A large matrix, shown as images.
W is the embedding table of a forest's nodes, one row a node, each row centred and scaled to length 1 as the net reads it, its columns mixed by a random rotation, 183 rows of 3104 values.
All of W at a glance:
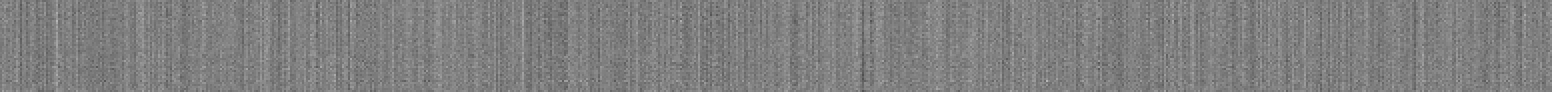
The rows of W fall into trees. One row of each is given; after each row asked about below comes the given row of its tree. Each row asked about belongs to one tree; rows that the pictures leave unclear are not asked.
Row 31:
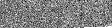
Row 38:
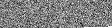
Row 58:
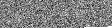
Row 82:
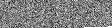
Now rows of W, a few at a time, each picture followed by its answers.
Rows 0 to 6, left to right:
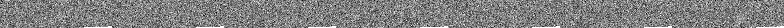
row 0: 38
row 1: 38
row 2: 31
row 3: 58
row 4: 31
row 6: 31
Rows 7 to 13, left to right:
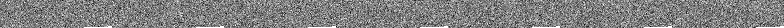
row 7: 58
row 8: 38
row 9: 31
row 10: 31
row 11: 38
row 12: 31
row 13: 31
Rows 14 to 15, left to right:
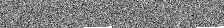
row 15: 31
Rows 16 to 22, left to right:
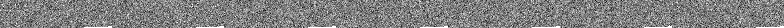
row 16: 38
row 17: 31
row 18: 58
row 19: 58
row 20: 58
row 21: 82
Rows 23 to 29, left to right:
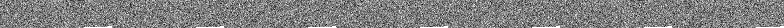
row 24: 31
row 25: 38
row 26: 31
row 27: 38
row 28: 31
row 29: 31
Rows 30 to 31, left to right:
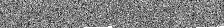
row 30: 31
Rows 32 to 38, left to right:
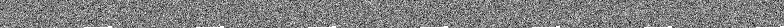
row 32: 58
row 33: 38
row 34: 31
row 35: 31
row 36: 38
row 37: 58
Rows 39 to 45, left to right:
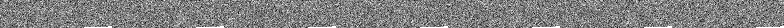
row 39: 38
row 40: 31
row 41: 31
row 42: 31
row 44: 31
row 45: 38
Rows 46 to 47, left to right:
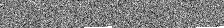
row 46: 31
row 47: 31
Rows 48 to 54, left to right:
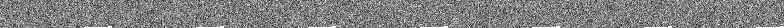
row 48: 38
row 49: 58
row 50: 31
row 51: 31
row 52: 31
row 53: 38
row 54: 31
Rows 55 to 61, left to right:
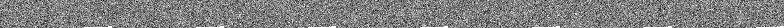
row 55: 38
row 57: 31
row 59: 58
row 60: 58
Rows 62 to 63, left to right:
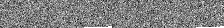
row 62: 38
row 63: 58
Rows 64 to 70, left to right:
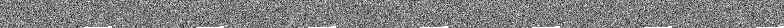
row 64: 38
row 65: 31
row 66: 31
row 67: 31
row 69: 38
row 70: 31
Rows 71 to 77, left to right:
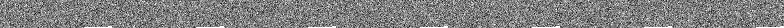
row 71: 38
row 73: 38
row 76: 38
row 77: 58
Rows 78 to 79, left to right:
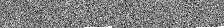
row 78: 58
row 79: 31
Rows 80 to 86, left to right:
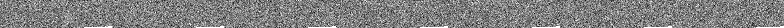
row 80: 31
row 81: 82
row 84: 31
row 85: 58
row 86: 38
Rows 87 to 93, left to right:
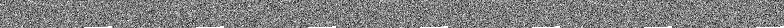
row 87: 31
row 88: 58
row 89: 38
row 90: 31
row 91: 31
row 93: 38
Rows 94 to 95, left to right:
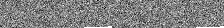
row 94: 58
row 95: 38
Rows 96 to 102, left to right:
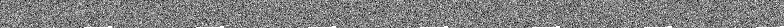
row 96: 58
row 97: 82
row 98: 31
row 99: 38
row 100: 38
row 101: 31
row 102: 58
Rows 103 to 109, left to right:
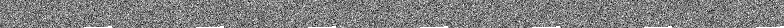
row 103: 58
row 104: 31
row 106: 58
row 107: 38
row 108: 38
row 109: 58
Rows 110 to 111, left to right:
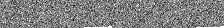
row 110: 82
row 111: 38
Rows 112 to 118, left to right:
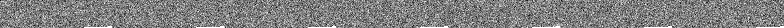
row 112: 58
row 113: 82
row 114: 82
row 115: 38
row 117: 38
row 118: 38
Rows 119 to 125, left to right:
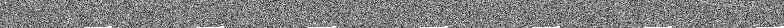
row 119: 31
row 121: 82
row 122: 82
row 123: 31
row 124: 38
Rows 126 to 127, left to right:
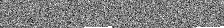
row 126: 38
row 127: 38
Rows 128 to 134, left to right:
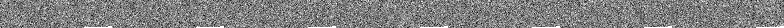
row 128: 38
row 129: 38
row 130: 58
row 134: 31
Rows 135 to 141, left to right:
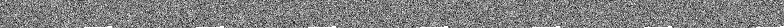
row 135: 31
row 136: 58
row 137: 58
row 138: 38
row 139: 38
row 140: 82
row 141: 38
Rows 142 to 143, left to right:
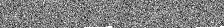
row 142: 31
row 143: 82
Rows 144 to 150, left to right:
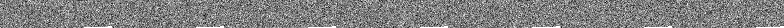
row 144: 31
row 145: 38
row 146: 58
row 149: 82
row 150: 38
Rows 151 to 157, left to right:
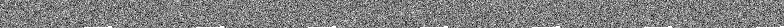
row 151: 38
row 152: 38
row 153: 82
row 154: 58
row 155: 31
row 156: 38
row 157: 38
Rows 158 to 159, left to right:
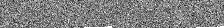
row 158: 31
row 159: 31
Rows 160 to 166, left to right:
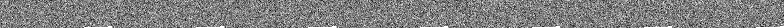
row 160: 82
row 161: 82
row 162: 82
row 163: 82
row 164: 31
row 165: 38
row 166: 31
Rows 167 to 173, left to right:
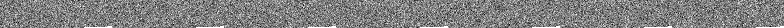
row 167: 31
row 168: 38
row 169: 31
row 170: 31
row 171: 38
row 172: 31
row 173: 58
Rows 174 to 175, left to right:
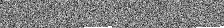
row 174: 38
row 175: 38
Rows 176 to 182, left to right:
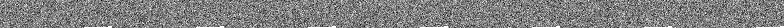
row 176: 38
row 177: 38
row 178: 58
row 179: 31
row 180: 82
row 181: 38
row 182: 38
